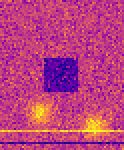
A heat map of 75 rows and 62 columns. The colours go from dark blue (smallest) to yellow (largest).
Bumps: two. Odd patch: lower, in the centre. Ninth with the lowest average: centre. Odd lines: rows 66 and 72. Slope: none.
